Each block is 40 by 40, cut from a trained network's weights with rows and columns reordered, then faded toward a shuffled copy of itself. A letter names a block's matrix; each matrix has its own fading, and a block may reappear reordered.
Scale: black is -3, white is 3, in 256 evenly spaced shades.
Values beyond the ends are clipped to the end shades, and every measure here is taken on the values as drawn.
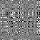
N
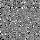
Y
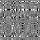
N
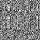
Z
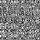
Z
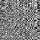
Z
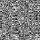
Z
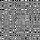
N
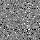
Y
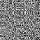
Z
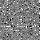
Y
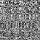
Z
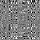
N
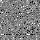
Y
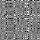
N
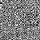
Z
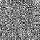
Z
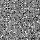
Y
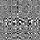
N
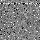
Y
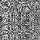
Z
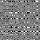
N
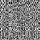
Z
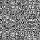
Z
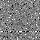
Y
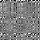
N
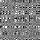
N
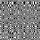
N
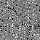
Y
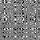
N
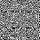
Z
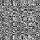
Z
